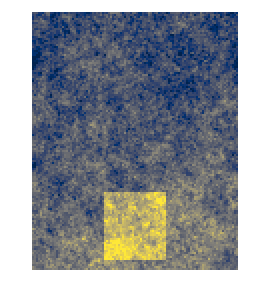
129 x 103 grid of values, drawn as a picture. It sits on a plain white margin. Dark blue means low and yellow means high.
There are no regular stripes. An odd patch, higher than its surroundings, sits in the bottom middle. The texture is blotchy. The ninth with the highest average is the bottom middle. Values rise toward the bottom.
